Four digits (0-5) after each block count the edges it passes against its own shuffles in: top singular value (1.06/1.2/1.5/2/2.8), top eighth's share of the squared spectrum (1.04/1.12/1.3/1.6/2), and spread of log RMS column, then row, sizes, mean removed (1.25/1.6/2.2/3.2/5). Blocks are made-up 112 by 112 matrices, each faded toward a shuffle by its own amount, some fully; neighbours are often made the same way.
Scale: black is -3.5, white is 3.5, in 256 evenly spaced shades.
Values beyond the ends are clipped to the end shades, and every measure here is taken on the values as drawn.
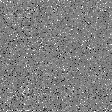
3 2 0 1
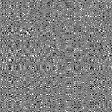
5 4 3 3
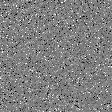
0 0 0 0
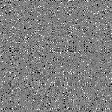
4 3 2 2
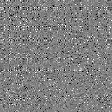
5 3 2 3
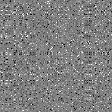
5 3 2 2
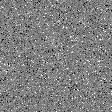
0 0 0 0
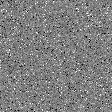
0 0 0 0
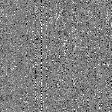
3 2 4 0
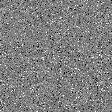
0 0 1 0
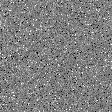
0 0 0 0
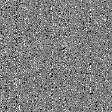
2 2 3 0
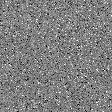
0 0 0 0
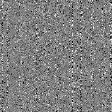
2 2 3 0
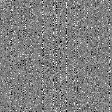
2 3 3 0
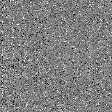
2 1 2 0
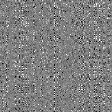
4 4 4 2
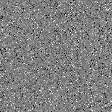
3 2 1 0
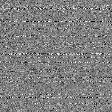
2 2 0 4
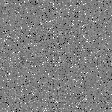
3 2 0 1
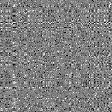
5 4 3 3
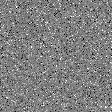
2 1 0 0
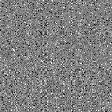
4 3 2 2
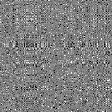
5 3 2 2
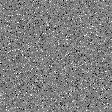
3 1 0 0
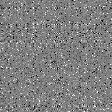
4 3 1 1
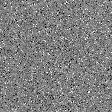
0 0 0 0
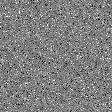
0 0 0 0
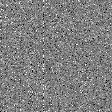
2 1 2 0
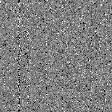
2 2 2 0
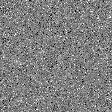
0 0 1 0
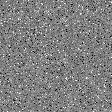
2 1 0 0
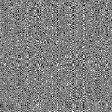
5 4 3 2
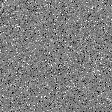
0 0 0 0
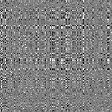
5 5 4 4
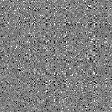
5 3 3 2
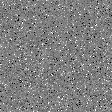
2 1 0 0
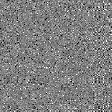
4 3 2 2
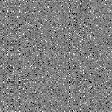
4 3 2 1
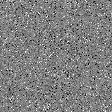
3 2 1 0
